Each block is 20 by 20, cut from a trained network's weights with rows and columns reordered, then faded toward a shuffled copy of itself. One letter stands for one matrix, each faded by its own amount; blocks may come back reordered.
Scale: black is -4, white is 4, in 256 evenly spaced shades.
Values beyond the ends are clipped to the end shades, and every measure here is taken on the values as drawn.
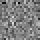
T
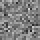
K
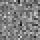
K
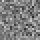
K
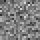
K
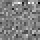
T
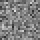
K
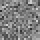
K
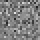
T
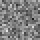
K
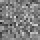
T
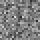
K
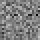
T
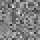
K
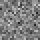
K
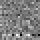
T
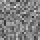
K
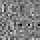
T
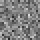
K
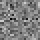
T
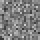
K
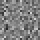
T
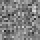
K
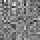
T
